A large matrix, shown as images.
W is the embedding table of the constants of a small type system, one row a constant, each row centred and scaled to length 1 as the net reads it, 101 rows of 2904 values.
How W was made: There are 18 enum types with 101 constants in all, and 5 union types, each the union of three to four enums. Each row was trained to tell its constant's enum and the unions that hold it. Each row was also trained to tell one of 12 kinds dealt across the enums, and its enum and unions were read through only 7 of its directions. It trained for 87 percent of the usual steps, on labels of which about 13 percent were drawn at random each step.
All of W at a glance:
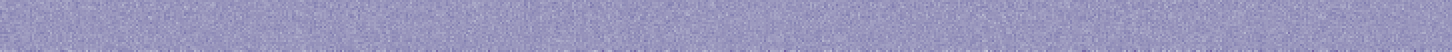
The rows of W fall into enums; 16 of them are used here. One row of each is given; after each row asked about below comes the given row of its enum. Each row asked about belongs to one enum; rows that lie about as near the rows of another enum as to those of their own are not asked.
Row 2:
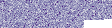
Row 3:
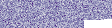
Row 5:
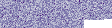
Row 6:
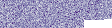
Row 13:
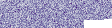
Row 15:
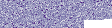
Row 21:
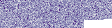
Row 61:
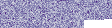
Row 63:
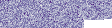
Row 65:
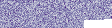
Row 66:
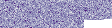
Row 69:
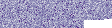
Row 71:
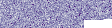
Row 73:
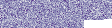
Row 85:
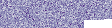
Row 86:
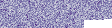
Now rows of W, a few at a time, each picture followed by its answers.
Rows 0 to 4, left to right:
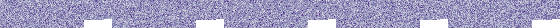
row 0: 13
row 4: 13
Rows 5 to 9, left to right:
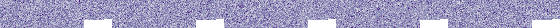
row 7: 5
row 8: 5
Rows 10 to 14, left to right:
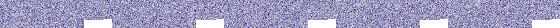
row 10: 3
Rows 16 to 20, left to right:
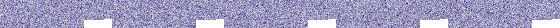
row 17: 85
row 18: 2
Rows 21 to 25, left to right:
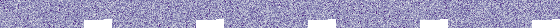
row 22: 6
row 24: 5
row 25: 2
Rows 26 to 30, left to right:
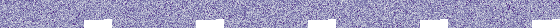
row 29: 86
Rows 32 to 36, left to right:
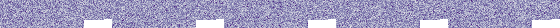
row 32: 3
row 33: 6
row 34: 3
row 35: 3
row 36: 3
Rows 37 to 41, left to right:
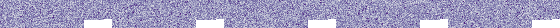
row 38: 2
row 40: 13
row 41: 86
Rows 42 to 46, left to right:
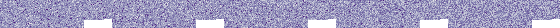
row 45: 65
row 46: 71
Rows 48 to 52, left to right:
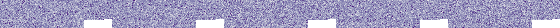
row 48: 61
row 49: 21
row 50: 71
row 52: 5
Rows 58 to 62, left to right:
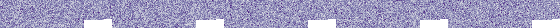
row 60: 21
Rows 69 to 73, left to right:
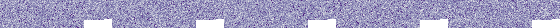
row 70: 85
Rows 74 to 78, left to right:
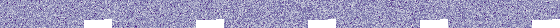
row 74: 6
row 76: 71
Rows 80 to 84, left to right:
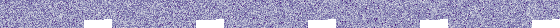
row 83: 13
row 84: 63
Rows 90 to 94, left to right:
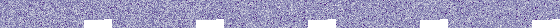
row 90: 2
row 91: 5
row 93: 21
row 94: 73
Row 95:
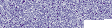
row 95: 61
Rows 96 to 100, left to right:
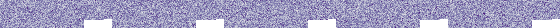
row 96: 71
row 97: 2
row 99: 13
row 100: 85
